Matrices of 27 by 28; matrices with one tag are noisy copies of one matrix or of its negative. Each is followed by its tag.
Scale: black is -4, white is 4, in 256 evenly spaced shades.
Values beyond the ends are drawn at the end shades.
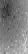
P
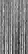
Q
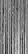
Q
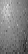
P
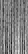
Q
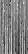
Q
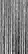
Q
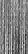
Q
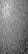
P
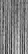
Q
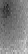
P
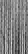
Q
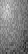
P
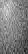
P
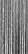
Q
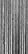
Q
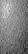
P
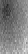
P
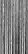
Q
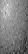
P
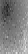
P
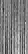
Q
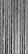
Q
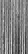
Q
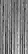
Q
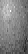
P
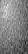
P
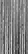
Q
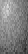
P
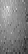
P
